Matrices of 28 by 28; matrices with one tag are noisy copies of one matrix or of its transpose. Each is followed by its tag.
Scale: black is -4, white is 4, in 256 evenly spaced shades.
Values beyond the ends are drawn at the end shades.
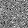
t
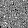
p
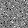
t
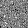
p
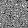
p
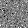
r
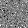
r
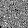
p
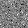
t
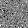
r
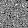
p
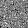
p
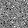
t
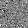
r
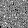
p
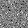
t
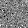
r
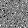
r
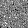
p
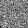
p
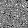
p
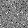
t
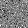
r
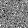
r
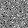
t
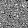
p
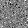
r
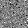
r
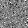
r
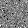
r
